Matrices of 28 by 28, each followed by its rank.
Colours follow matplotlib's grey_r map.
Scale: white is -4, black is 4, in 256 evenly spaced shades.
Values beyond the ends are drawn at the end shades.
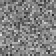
full rank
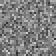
full rank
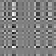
one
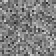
full rank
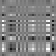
one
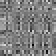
three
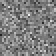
full rank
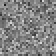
full rank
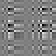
one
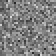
full rank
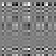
one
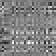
three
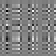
one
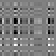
one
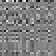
three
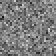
full rank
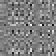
three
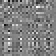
three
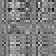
three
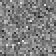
full rank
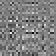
three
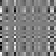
one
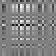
one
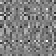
three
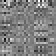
three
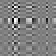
one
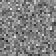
full rank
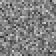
full rank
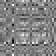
three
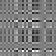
one
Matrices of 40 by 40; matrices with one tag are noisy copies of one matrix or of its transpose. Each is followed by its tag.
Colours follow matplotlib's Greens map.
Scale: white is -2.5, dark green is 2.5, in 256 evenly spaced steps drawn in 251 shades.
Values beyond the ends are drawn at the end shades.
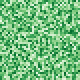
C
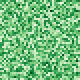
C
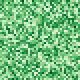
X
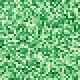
X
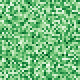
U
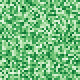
U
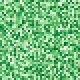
U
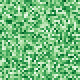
U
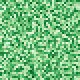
C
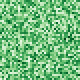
U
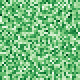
C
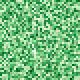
C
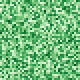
U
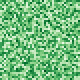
C
